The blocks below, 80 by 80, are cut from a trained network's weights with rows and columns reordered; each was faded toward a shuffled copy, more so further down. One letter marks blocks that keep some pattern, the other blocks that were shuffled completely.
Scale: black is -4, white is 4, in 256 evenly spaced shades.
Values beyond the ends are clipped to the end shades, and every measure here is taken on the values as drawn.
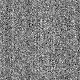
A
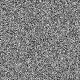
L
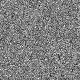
L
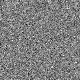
L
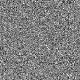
A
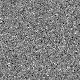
L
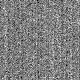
A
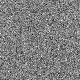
L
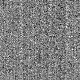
A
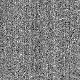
A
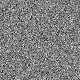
L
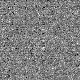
A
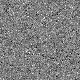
L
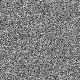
L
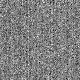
A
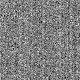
A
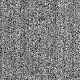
A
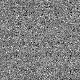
A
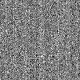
A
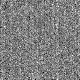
A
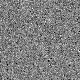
L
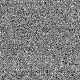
A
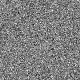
L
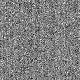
A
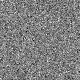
L
